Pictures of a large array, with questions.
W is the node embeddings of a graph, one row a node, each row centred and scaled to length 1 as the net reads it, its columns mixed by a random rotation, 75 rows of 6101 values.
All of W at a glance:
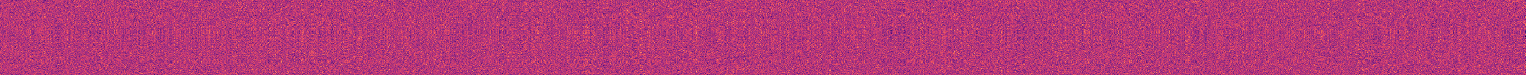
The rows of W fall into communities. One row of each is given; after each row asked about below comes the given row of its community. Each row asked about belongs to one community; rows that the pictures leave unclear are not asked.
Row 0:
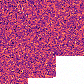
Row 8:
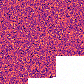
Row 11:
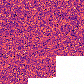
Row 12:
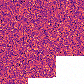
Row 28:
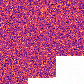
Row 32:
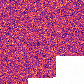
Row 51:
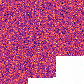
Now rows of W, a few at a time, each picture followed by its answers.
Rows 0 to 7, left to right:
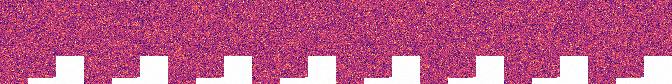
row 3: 8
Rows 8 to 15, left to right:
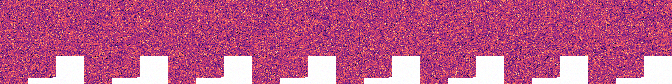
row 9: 11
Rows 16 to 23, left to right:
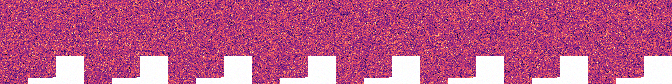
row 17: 8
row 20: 51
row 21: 28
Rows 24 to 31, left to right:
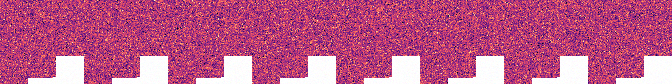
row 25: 8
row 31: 32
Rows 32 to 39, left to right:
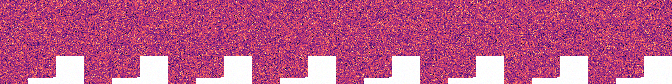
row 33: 32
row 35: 12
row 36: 32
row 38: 28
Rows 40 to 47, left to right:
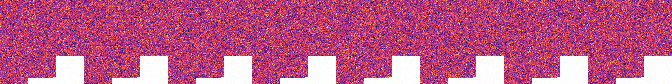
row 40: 12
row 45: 28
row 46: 11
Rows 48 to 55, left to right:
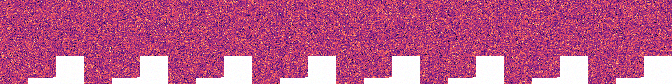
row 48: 12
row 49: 11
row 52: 28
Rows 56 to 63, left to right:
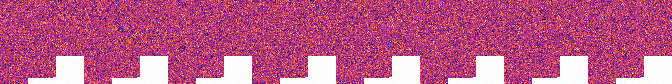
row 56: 32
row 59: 32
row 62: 11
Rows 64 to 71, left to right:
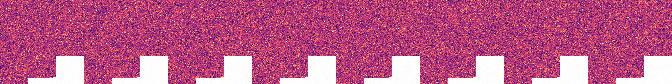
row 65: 28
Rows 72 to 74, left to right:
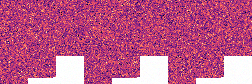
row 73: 11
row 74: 0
